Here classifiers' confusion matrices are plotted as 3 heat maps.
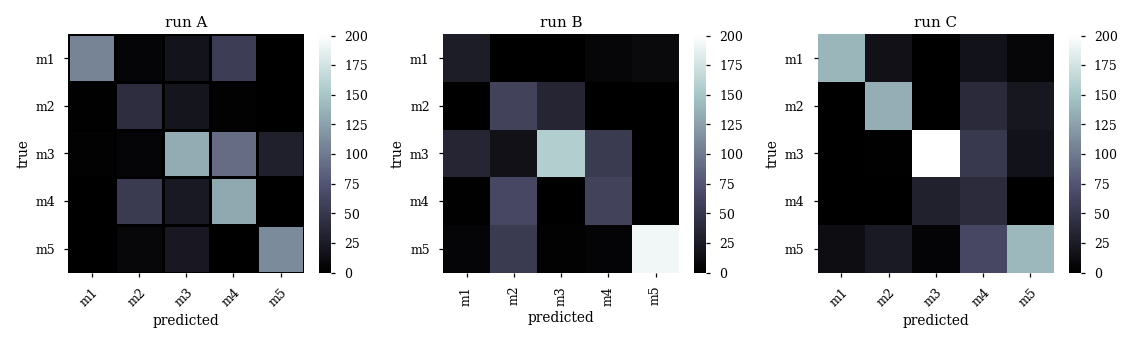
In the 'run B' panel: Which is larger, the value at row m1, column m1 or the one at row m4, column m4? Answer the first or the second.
the second
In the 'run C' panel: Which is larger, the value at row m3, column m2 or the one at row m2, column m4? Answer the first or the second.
the second
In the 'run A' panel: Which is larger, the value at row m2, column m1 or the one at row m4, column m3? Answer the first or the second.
the second
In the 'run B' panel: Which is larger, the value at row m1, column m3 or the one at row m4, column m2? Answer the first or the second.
the second
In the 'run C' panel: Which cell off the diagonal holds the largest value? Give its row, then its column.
m5, m4
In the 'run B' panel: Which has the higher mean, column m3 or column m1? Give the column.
m3
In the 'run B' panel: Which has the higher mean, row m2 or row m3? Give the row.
m3
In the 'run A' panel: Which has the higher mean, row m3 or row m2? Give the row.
m3
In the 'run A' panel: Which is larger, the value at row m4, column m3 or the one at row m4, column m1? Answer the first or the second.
the first
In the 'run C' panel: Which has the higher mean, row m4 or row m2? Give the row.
m2
